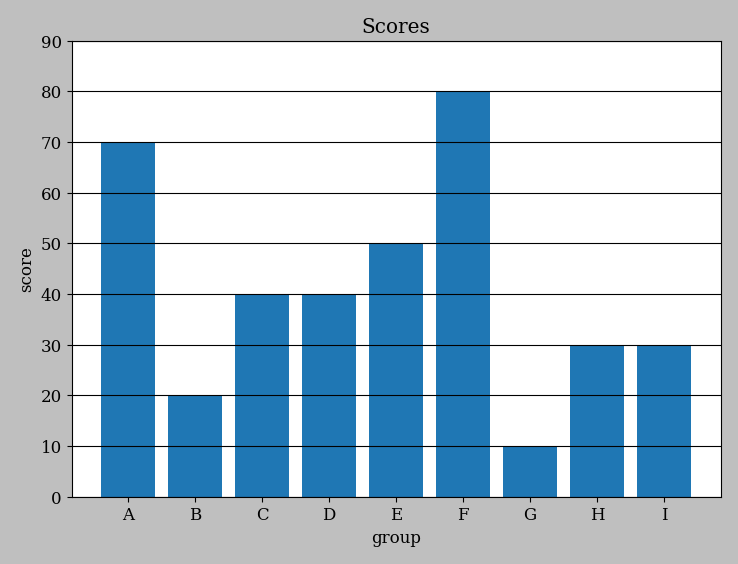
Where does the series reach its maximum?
F
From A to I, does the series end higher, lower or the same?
lower
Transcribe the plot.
Title: Scores
x-axis: group, ticks A B C D E F G H I
y-axis: score, ticks 0 10 20 30 40 50 60 70 80 90
Values:
70 20 40 40 50 80 10 30 30
